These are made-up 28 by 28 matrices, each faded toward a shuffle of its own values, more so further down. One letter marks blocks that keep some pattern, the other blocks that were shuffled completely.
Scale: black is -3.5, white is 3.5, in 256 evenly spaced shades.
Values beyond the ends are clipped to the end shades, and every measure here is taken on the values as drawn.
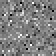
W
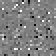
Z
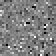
W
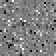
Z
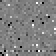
Z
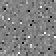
W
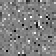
W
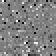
Z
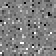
W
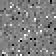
W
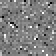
W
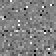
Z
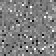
W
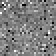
W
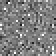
W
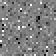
W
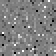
W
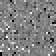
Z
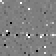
Z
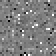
W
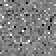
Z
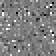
Z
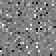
Z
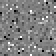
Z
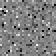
W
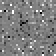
W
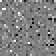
Z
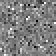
W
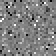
W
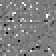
Z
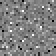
W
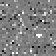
Z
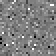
W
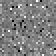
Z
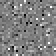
Z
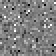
W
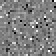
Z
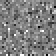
Z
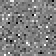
W
